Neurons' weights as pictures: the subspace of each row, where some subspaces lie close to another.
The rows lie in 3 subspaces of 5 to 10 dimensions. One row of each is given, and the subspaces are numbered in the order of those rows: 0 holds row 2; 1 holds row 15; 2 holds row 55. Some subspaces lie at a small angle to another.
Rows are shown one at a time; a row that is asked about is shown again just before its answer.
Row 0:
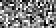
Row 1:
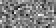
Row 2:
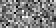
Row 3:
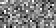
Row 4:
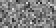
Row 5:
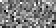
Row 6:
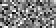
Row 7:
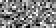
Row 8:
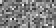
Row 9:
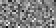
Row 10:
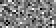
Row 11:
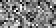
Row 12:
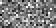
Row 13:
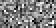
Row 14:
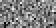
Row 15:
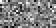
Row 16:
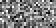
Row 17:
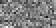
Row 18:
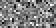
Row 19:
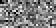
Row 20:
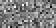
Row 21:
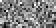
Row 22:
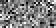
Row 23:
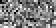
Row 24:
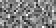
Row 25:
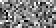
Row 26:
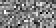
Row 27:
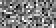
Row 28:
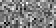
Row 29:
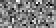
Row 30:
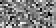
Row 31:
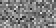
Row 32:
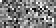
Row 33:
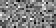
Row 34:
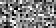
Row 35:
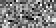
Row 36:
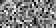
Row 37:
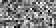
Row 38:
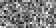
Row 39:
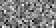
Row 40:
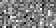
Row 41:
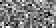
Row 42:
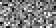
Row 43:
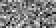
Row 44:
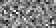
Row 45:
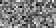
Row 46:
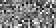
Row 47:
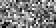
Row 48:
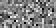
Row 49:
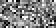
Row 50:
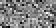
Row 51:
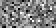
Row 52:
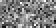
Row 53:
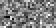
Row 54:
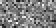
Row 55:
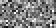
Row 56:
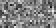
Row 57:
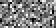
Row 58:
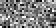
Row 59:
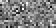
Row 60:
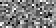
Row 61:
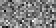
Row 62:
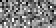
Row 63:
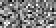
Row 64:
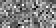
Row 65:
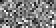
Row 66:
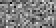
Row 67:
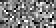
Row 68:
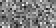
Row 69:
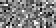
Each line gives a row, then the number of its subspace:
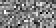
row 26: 1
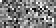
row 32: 0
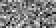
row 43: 0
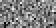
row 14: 1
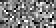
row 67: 1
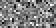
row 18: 0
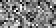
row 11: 1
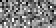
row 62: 0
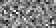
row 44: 1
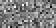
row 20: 1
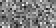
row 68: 0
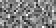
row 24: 0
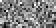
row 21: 1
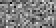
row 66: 0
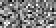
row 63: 0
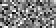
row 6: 1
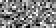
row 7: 0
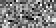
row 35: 0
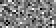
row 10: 1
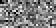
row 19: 1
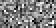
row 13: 1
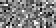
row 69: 0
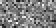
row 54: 0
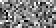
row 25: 1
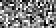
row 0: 0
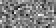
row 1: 0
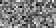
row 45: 0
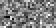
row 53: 0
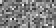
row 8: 0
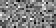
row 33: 0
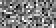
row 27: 0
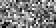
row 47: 0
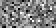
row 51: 0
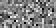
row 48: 0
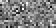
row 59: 1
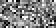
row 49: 0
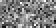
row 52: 0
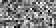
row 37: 0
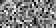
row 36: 0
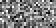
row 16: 0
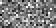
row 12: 0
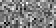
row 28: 1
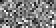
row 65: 1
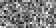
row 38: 0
